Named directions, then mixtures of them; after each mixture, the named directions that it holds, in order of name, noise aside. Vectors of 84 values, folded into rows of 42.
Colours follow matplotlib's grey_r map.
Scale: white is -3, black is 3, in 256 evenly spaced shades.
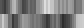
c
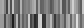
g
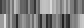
c, g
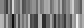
c, g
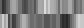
c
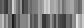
c, g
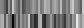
c, g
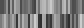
c, g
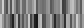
g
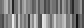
c, g
